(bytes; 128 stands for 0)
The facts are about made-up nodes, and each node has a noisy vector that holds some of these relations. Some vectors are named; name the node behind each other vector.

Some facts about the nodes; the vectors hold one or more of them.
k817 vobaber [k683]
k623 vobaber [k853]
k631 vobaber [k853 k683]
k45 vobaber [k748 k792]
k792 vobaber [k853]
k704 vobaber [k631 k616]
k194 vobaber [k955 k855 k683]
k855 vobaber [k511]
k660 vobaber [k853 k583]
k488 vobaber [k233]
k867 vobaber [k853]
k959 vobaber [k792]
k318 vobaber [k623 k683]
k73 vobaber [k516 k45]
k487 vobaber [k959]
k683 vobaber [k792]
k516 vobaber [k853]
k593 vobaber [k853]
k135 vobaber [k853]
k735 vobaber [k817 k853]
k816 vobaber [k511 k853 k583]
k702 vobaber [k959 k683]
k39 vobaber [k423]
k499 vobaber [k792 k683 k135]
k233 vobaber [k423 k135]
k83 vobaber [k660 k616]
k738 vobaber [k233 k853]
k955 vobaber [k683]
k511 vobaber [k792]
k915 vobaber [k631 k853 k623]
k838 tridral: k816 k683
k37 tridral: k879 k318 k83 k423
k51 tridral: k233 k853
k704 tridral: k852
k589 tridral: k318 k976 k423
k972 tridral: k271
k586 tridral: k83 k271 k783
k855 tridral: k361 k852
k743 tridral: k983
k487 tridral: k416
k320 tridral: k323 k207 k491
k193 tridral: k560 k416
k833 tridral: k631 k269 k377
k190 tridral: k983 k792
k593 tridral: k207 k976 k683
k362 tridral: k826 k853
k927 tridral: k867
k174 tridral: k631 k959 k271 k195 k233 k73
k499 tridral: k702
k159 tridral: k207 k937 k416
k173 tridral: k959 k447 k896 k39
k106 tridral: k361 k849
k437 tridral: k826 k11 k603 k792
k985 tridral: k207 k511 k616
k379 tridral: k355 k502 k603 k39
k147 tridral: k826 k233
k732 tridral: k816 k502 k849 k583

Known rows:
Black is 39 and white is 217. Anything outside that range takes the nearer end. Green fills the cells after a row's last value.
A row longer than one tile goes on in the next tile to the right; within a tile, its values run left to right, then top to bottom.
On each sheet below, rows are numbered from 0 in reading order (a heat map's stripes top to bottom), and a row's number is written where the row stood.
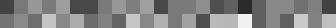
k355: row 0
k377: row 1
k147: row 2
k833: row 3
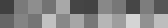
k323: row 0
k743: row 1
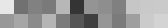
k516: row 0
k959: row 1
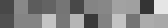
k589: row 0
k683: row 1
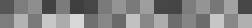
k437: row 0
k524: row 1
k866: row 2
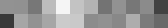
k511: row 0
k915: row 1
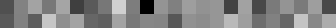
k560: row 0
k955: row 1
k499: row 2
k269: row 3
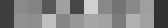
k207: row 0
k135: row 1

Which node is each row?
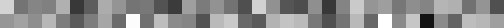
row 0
k867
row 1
k106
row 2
k488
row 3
k593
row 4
k855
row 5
k487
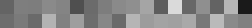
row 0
k83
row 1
k73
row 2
k853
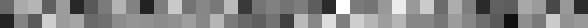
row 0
k193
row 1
k194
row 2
k660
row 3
k174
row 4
k792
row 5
k631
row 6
k159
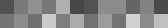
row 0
k583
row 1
k379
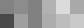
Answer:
k45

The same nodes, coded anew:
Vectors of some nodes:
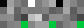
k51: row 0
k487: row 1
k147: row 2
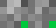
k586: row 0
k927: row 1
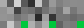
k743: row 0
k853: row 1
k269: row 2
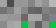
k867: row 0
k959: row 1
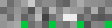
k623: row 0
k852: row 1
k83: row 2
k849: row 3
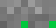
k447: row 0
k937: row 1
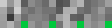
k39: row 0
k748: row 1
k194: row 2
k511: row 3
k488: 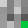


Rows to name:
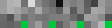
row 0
k271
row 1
k159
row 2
k826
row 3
k816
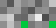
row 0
k499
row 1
k702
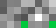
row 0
k955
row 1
k704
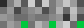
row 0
k437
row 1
k983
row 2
k423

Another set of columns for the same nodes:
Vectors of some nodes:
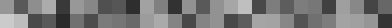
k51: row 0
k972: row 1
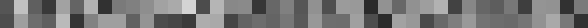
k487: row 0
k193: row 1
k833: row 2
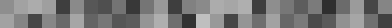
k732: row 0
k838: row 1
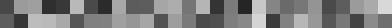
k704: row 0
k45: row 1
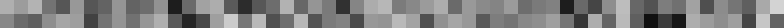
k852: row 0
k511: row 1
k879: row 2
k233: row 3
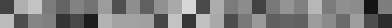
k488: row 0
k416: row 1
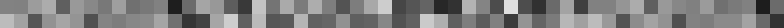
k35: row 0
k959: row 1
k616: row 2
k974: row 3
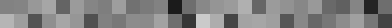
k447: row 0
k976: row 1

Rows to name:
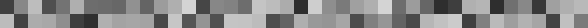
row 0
k738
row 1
k318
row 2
k816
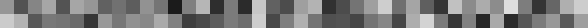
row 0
k826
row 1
k748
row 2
k683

